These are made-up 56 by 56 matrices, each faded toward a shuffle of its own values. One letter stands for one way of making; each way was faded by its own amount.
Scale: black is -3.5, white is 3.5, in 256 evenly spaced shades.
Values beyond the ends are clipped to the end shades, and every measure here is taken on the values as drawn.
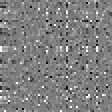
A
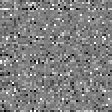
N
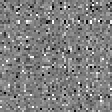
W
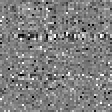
W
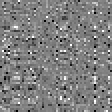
A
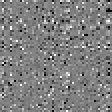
A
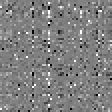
A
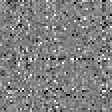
N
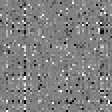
A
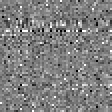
N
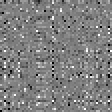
A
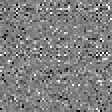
W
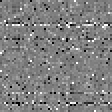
N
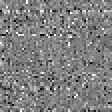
N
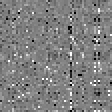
A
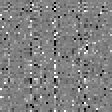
A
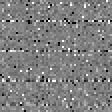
N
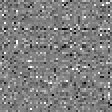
A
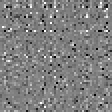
A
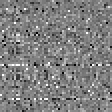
N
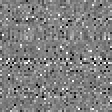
N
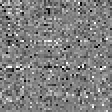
W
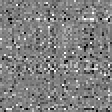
N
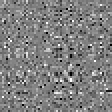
W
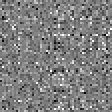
W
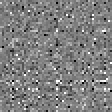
W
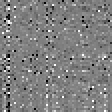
A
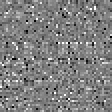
N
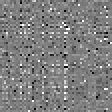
A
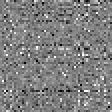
W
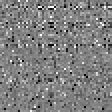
N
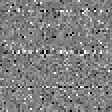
N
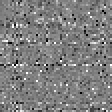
W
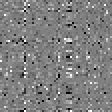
A
